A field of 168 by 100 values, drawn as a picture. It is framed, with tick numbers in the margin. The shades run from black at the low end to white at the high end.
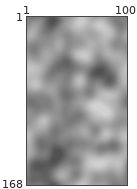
Odd rows or columns: none. Mirror symmetry: none. Grain: smooth. Ninth with the lowest average: bottom left. Histogram: bell-shaped.
